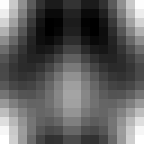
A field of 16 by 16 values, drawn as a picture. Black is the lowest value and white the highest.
There are no regular stripes. The ninth with the lowest average is the top middle. It is mirror symmetric from left to right.
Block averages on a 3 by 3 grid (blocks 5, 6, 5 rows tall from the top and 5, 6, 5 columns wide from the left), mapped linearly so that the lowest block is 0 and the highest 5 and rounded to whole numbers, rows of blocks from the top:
404 / 232 / 535
